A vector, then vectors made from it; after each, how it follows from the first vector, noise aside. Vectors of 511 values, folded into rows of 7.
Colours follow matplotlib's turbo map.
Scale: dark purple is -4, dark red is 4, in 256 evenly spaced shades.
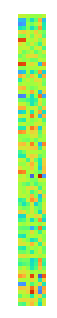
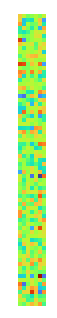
sign-scrambled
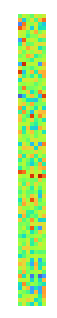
sign-scrambled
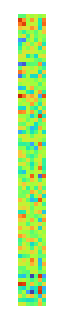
negated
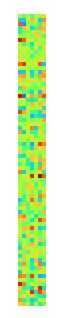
sign-scrambled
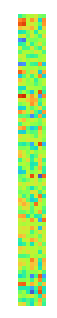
negated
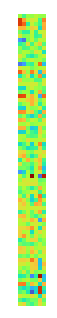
negated
